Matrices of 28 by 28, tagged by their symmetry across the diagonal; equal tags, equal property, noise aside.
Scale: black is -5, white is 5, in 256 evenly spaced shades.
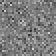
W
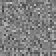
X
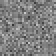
X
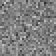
X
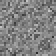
W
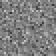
X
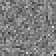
W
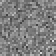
W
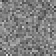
X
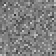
W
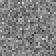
W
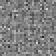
X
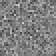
W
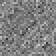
W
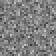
X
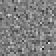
X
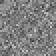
W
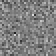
X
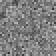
W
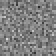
X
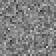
W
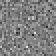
X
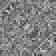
W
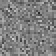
X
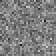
W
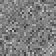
W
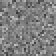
X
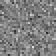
X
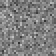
X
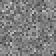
W
